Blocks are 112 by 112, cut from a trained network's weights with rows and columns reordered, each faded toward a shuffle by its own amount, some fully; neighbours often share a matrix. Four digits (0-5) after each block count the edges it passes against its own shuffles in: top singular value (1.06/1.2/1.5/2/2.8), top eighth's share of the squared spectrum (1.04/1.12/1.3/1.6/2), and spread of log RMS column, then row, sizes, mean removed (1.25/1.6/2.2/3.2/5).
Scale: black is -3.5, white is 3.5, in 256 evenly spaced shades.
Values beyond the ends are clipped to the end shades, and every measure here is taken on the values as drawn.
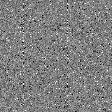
3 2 2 0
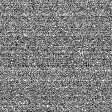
3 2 0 1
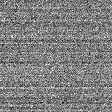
4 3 0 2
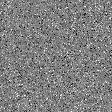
2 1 0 0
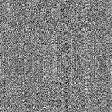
4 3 2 2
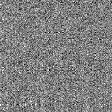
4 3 1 2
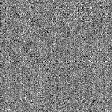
4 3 1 2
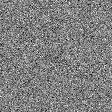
0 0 0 0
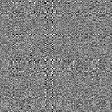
5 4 3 3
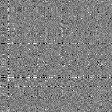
4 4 2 3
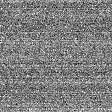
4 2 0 1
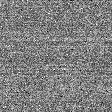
2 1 0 0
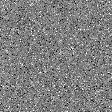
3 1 0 1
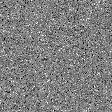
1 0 0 0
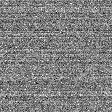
4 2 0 1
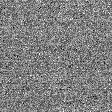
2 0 0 0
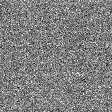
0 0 0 0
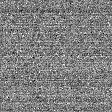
3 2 0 1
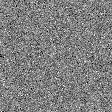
1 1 0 0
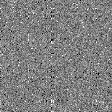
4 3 2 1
